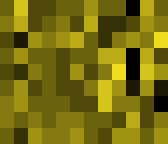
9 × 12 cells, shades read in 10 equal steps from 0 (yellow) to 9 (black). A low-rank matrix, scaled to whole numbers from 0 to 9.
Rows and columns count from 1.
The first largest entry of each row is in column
10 8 2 10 10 10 12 9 2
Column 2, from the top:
1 2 8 3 7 3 3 5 7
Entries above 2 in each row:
10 10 10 9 10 11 11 11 12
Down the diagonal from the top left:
5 2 3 5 6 6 6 5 3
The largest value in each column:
6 8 6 6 6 6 6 7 7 9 6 9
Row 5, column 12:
3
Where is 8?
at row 3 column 2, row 6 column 10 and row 6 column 12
